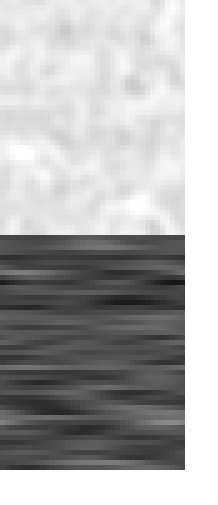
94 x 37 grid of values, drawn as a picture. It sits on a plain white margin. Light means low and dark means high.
It is made of 2 by 1 panels. Panel 1,1: very low, blotchy, faint in contrast. Panel 2,1: high, streaked across.
